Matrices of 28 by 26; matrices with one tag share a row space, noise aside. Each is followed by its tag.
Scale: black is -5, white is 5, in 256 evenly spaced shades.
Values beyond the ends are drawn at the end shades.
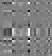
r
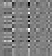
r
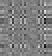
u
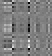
r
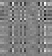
u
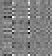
r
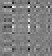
r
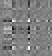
r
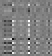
r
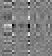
r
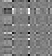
r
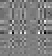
u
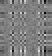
u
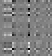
r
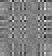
u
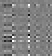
r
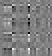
r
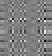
u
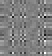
u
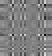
u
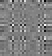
u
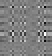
u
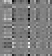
r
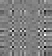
u
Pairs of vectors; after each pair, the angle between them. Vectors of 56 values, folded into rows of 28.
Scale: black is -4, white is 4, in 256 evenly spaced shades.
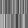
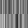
nearly parallel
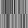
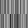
partly opposed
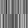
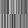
orthogonal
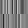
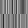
nearly parallel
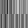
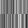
partly aligned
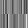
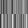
partly aligned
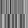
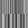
nearly parallel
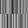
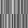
nearly opposite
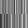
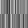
orthogonal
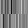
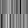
orthogonal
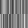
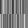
nearly parallel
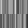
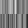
nearly parallel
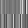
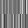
nearly parallel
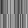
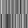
partly opposed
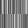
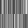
nearly parallel
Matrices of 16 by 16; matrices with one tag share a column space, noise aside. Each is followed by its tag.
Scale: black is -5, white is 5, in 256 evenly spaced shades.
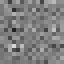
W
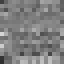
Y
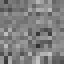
Y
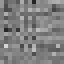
W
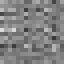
W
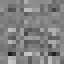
Y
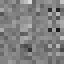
W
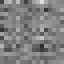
W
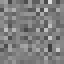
W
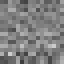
Y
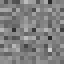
W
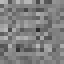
W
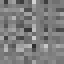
W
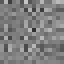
W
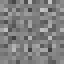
W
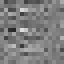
W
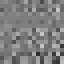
Y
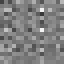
W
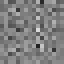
W
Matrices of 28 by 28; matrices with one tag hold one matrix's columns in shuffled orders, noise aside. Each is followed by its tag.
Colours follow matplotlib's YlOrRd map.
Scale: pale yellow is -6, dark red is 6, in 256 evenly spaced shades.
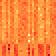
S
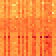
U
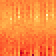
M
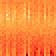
M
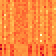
S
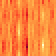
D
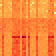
U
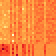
S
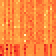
S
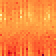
M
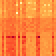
U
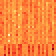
S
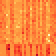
S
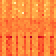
U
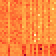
S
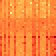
U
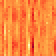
D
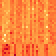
S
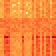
U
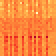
U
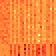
S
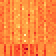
S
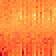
M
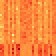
S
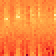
M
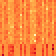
S
